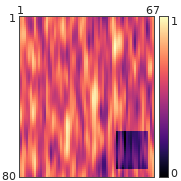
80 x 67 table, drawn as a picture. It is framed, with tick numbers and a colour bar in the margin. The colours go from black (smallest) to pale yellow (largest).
Overall the values sit about 60% of the way up the scale. The halves do not mirror each other. In the bottom right lies a patch that is lower than the rest. Streaks run downward. Values change most from cell to cell in the bottom right. The bottom right is the ninth with the lowest average.
